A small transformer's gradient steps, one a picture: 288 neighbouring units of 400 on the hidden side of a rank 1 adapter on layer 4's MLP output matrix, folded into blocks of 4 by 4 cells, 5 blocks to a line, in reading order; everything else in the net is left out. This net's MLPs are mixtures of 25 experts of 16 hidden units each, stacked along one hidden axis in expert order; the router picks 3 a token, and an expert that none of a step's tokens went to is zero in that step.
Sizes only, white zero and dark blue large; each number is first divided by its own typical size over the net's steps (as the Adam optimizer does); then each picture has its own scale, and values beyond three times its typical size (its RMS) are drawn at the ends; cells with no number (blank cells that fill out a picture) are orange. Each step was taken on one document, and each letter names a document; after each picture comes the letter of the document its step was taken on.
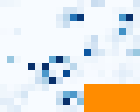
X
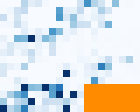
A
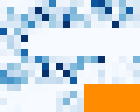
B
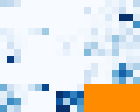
X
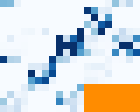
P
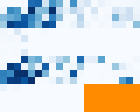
B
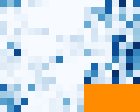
P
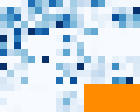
B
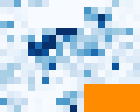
P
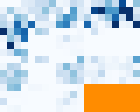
B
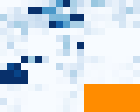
B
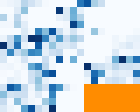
A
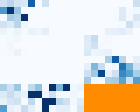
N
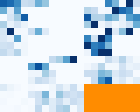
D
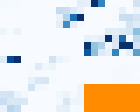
X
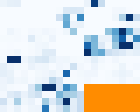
X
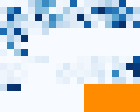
B
